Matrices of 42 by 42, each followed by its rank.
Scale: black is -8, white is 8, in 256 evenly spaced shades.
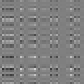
one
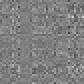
five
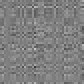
three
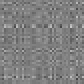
two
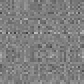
five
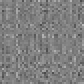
five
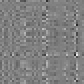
three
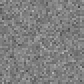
full rank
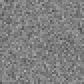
full rank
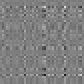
two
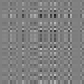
one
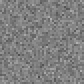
full rank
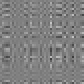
two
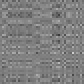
three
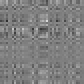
two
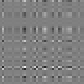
one
